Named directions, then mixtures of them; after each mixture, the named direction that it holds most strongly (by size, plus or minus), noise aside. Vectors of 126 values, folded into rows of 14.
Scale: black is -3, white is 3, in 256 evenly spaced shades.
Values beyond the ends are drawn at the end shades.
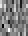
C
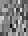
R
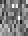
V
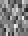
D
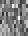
V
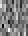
C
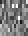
V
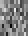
R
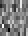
C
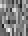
C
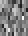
D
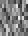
D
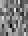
R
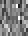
V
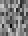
R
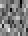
C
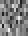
V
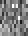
V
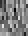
C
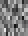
D
